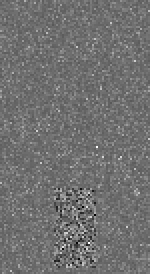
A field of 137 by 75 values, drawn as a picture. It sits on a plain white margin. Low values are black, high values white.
Neither half mirrors the other. There is no overall slope. The grain is fine, like static. An odd patch, rougher than its surroundings, sits in the bottom middle. No row or column stands out. Values change most from cell to cell in the bottom middle.
